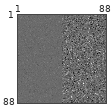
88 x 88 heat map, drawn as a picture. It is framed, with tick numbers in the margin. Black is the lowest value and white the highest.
The distribution is heavy-tailed on both sides. No regular stripes run through it. A vertical seam about 50% of the way across splits the table, and the left part is calmer. Overall the values sit about 40% of the way up the scale. The halves do not mirror each other. No overall slope runs across the table.
